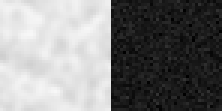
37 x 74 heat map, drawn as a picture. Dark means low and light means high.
It is made of 1 by 2 panels. Panel 1,1: very high, blotchy, faint in contrast. Panel 1,2: very low, fine-grained, faint in contrast.
